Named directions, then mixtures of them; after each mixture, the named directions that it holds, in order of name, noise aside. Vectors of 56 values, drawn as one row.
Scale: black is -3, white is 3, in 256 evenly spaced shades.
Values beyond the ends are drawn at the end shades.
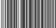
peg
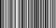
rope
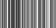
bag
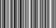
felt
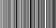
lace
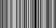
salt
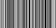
felt, lace, peg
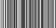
peg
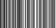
peg, salt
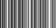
bag, felt, rope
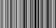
peg, salt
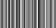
bag, felt, salt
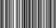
felt, salt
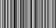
felt, peg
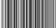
peg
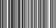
bag, rope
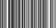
bag, rope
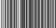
peg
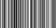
bag, felt, lace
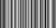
felt, rope
